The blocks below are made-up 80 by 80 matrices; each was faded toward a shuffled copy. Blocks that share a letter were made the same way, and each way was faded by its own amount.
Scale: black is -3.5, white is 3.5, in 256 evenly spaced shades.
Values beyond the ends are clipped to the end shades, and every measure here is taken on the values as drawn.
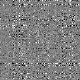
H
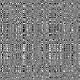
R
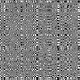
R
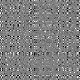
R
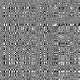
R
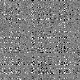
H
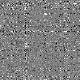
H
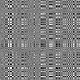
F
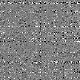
H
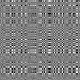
F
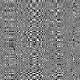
R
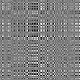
F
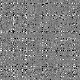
H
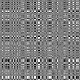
F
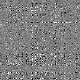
H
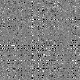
H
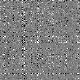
H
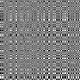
F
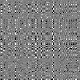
R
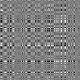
F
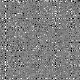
H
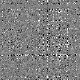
H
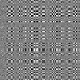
F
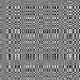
F
